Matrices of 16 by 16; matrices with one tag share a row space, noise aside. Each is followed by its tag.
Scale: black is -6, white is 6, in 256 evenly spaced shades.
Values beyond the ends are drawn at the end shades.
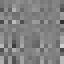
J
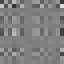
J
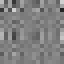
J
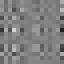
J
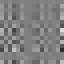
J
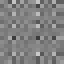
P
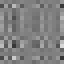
J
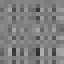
P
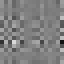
J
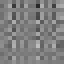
P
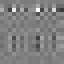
P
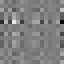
J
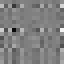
J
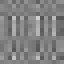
P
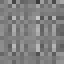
P
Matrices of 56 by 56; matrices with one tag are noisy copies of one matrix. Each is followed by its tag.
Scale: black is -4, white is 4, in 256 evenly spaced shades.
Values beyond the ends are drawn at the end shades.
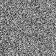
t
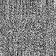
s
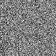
t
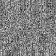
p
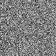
t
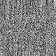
s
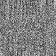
s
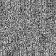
p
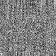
s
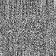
s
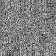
p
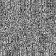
p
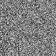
t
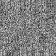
p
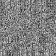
p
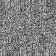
p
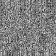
p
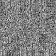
p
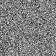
t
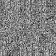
p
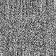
s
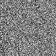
t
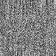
s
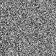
t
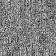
p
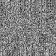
p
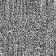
s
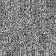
p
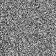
t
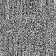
s
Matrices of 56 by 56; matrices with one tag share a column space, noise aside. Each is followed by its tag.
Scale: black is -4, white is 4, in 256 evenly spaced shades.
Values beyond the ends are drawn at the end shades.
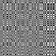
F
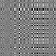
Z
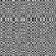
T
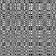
F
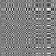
Z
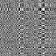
Z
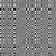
Z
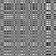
F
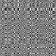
Z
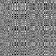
F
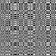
F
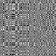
F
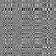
Z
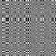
T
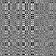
F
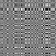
Z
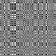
F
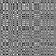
F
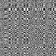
Z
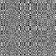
F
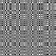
F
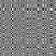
Z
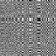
T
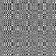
F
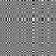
T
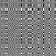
Z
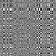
Z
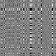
Z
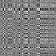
Z
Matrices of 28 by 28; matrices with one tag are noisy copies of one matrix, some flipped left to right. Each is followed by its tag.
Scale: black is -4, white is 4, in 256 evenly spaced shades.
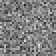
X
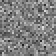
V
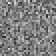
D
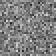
X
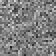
V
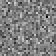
D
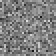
X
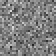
V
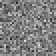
X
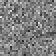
V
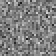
D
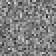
D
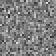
D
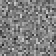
D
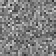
V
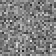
X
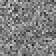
V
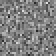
D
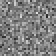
D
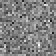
X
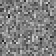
D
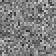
V
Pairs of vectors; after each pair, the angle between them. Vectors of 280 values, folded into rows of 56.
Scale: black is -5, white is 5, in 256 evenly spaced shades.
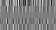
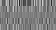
nearly parallel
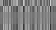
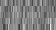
partly opposed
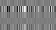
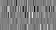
partly opposed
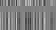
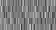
orthogonal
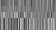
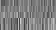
nearly parallel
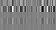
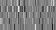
partly aligned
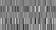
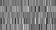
nearly opposite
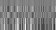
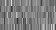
partly opposed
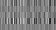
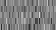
orthogonal
